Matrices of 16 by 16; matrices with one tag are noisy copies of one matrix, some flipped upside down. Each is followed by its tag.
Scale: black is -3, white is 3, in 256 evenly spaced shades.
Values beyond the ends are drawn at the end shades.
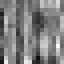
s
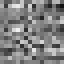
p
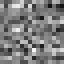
p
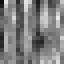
s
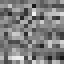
p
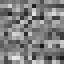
p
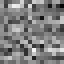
p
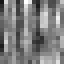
s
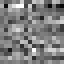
p
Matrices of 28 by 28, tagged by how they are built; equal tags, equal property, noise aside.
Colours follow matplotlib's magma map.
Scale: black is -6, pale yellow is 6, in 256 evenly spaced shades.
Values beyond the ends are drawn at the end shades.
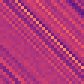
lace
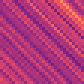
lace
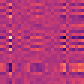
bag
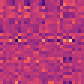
bag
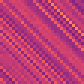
lace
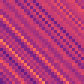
lace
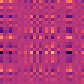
bag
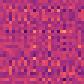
bag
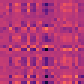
bag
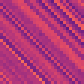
lace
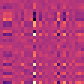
bag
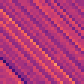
lace
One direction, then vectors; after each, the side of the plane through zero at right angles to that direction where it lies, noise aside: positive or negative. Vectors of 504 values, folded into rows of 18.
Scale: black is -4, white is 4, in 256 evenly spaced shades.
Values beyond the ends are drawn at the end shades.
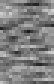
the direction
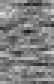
positive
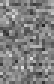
positive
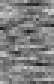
positive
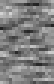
positive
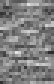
negative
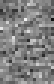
negative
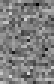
positive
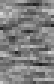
positive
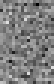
positive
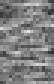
negative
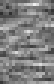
negative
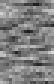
positive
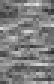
negative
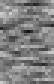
positive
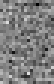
positive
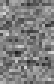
positive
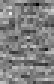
positive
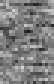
positive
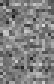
negative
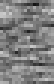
positive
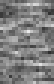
negative
